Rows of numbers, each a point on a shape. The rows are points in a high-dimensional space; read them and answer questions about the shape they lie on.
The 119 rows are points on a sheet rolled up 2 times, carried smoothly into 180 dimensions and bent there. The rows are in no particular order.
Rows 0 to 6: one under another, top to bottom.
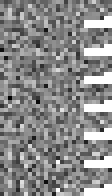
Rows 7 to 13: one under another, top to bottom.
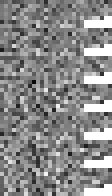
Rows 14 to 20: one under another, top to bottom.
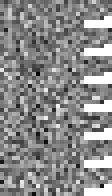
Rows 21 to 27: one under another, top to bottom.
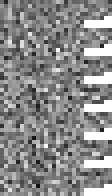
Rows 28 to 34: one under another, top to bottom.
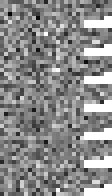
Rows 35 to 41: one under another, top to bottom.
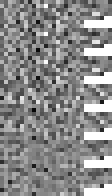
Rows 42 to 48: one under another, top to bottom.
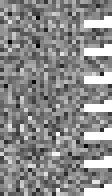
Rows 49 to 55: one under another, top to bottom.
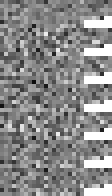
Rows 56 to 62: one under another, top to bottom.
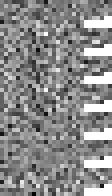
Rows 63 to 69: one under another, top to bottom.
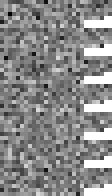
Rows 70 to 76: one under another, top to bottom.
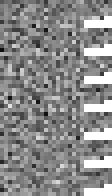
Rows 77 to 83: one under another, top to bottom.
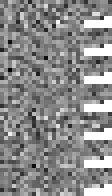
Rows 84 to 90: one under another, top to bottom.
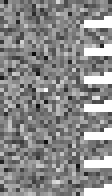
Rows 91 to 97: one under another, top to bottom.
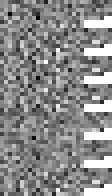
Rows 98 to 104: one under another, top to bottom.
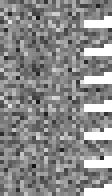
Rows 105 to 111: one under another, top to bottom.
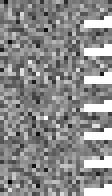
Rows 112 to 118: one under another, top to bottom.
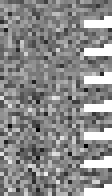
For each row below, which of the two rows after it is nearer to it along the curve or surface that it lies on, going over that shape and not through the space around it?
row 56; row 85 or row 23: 85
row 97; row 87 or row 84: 87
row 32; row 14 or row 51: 14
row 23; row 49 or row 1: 49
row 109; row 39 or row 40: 39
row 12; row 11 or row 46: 46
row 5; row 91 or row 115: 115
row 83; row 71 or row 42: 71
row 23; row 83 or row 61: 61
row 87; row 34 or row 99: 34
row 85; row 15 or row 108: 15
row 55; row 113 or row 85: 85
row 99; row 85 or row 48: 85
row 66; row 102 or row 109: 102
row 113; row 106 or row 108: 108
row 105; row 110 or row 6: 110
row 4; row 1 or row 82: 82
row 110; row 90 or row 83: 83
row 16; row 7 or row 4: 7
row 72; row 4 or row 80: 4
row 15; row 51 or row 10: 51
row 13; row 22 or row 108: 22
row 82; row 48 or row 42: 42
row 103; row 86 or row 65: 86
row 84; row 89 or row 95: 95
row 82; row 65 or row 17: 65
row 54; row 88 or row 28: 28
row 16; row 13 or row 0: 13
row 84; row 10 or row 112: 112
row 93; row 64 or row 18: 18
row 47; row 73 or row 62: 73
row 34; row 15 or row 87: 87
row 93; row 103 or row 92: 92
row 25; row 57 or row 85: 85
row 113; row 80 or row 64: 64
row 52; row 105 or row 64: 64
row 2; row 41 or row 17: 41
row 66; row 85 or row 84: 85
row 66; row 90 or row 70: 70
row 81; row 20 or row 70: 20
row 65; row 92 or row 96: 96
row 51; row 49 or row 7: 7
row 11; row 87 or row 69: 69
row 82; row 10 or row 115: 115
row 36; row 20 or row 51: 20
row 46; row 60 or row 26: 26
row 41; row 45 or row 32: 32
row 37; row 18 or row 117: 18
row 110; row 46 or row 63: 63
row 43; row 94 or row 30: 30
